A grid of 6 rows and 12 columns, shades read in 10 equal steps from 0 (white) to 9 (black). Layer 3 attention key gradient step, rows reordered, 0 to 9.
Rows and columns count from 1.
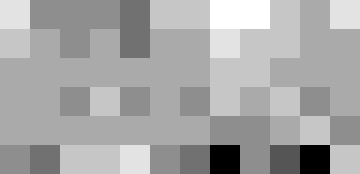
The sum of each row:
28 34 34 37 38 53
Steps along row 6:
up down same down up up up down up up down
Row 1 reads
1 4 4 4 5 2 2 0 0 2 3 1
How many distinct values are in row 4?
3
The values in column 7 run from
2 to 5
